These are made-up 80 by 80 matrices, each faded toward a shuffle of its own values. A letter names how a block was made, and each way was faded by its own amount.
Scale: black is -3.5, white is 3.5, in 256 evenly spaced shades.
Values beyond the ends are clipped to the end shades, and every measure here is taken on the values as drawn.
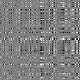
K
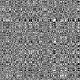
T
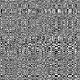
T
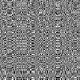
T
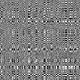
K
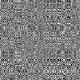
T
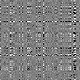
K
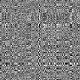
T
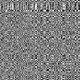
T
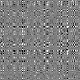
K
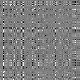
K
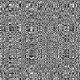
T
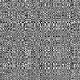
T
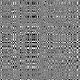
K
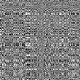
T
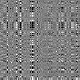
K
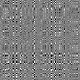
K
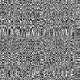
T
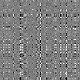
K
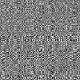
T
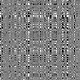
K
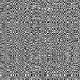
T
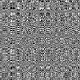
T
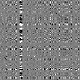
K
